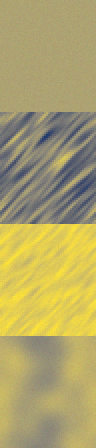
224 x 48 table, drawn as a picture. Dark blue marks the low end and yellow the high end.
It is made of 4 by 1 panels. Panel 1,1: high, flat. Panel 2,1: middling, slanting up to the right, strong in contrast. Panel 3,1: very high, slanting up to the right, faint in contrast. Panel 4,1: high, smooth.
